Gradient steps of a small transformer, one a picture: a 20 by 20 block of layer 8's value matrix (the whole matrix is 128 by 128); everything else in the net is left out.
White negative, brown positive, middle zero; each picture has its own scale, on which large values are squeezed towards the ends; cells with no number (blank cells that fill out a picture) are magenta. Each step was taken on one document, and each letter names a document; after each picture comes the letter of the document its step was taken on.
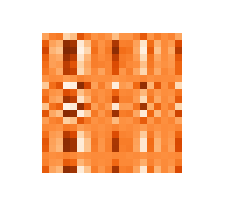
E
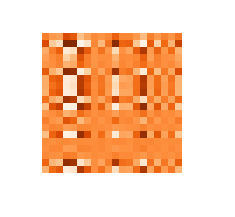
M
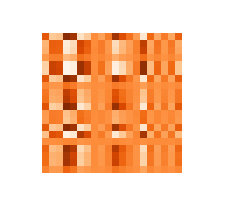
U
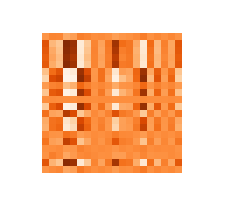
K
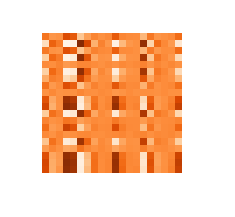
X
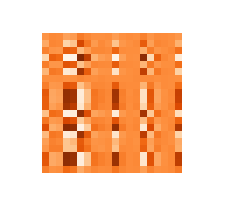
X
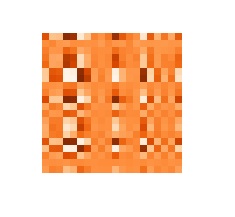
M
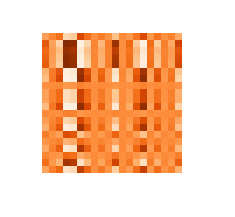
K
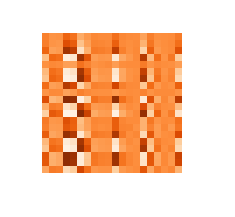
X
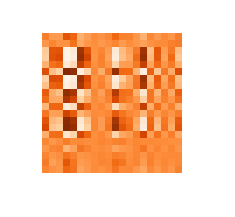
M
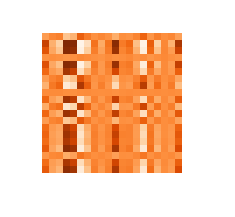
E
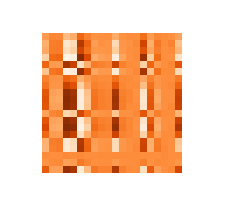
X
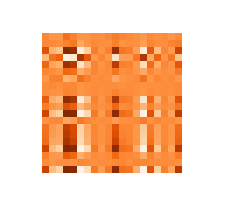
E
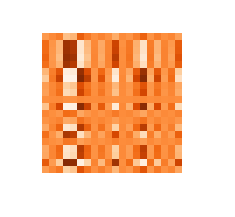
K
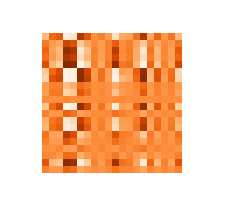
K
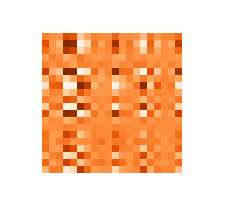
E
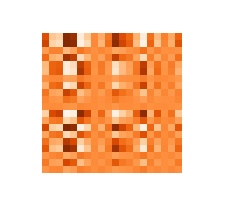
U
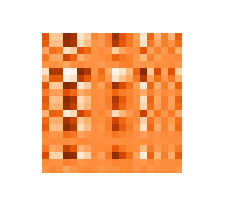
U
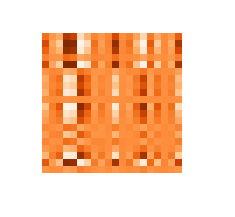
E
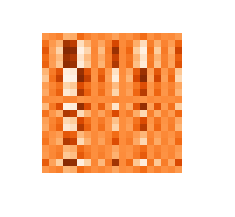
K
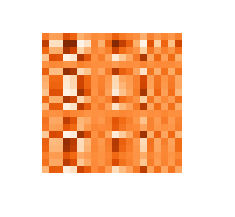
M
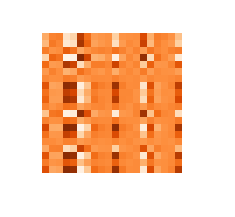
X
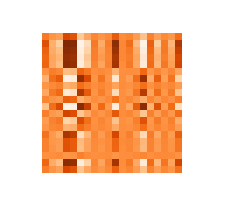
E
